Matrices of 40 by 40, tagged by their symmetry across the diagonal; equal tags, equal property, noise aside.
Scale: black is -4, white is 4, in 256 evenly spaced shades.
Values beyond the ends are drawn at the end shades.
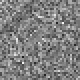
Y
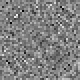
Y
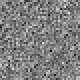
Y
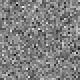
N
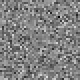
N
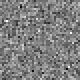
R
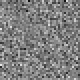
R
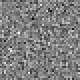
R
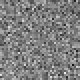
R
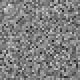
Y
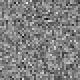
N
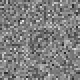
Y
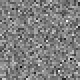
R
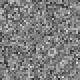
Y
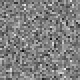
N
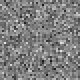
R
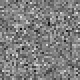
N
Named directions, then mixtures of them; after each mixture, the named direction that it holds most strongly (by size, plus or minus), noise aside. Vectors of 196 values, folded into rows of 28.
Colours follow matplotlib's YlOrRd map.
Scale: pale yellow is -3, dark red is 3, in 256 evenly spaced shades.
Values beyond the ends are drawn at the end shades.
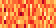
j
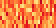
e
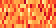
j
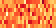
j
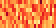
e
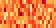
j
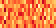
j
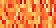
e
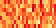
e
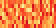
e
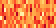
j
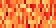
e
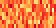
e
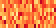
j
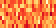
e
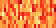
e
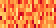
e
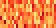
e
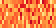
e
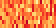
e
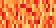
e
